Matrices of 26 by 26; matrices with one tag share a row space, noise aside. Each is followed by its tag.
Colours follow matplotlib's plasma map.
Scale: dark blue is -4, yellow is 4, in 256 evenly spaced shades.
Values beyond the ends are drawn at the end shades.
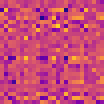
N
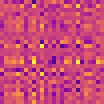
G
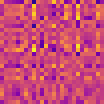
G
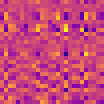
N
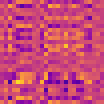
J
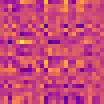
J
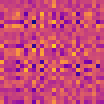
G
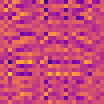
J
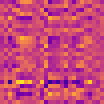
J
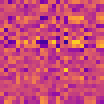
N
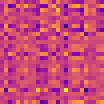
N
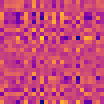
G
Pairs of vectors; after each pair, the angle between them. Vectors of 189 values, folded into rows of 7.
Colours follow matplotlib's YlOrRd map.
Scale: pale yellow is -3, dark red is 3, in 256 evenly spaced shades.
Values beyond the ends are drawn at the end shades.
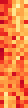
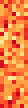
orthogonal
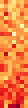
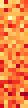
partly aligned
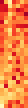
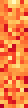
orthogonal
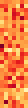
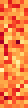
orthogonal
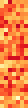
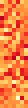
partly aligned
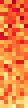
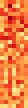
partly aligned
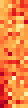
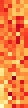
nearly opposite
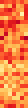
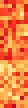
nearly parallel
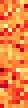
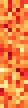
nearly opposite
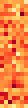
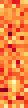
orthogonal
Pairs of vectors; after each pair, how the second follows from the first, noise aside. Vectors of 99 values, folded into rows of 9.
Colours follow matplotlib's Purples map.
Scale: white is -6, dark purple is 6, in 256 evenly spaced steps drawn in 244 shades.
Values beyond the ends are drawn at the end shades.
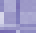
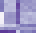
scaled up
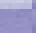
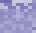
sign-scrambled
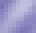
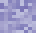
sign-scrambled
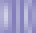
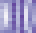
scaled up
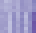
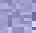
sign-scrambled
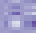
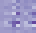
sign-scrambled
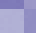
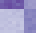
scaled up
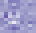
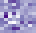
scaled up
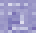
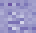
sign-scrambled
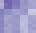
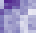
scaled up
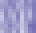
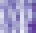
scaled up
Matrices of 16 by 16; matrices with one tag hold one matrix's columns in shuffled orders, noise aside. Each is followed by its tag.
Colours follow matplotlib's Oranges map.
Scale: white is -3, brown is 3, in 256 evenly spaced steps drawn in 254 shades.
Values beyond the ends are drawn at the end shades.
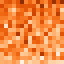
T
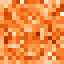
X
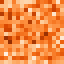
X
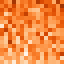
T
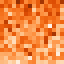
T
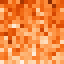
T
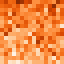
T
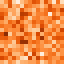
X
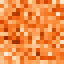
X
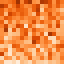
T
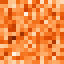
X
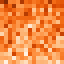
T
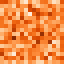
X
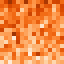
T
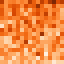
T
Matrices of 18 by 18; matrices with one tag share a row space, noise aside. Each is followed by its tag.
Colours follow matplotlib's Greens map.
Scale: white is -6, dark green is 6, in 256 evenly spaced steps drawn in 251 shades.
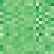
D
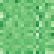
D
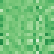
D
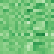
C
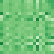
D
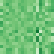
D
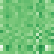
D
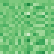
C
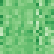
D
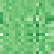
D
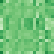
D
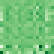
D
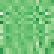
D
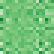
D
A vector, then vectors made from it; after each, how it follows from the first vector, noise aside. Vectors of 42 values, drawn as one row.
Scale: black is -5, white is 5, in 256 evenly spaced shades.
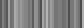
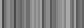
reversed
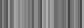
copied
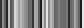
scaled up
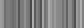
wrapped around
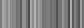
wrapped around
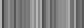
reversed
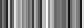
scaled up
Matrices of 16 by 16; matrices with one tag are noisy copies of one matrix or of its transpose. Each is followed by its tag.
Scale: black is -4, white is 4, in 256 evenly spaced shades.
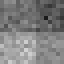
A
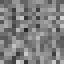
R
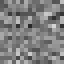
R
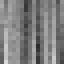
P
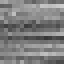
P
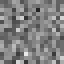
R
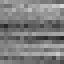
P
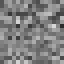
R
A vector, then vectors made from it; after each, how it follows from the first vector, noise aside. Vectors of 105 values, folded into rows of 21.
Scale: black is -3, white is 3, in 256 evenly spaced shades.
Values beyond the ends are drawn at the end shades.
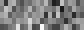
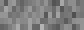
shrunk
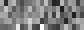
copied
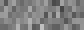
shrunk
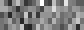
reversed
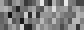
reversed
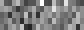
reversed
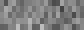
shrunk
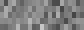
shrunk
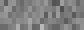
shrunk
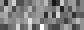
copied
